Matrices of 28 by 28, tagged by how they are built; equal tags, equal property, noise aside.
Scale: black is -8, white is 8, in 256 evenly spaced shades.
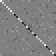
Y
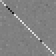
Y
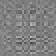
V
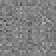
V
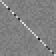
Y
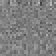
V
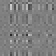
V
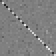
Y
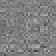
V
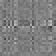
V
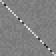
Y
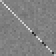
Y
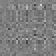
V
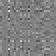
V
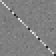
Y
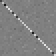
Y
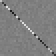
Y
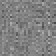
V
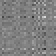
V
